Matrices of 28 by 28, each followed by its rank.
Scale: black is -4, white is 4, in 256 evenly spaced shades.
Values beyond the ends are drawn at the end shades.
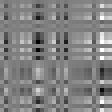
one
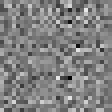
five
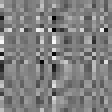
two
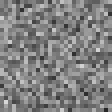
full rank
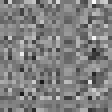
three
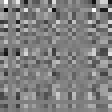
two
